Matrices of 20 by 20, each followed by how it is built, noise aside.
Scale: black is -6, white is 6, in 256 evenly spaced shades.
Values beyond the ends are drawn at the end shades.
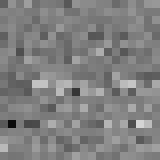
uneven rows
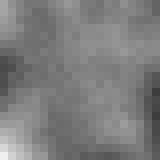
smooth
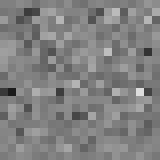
uneven rows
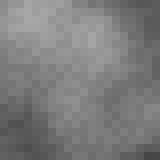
smooth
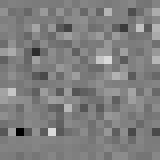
uneven rows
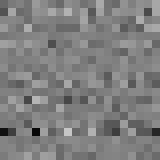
uneven rows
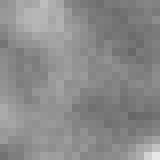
smooth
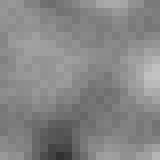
smooth
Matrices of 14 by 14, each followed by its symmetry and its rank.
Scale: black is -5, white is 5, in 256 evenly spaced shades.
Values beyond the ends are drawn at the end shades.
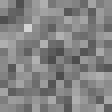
symmetric, full rank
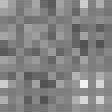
symmetric, rank two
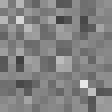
symmetric, rank three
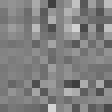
neither, rank two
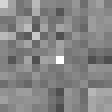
symmetric, rank three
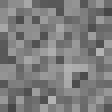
symmetric, full rank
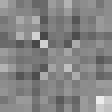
symmetric, rank three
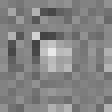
symmetric, rank two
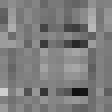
neither, rank two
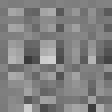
neither, rank two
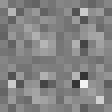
symmetric, rank three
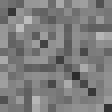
symmetric, full rank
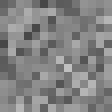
symmetric, full rank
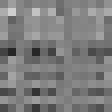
neither, rank two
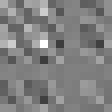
symmetric, rank two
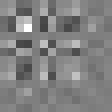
symmetric, rank two
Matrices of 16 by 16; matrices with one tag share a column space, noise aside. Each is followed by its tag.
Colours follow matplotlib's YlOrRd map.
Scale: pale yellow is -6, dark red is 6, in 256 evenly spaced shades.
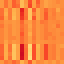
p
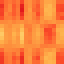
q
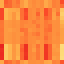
p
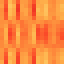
q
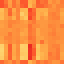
p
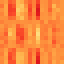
q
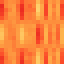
q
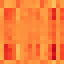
p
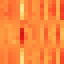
q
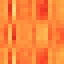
q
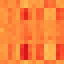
p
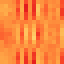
q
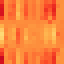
q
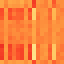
p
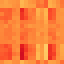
p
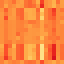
p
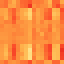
p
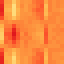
q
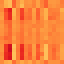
p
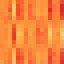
q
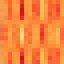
q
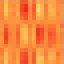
q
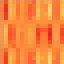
q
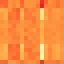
p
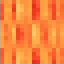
q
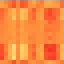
p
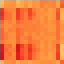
p
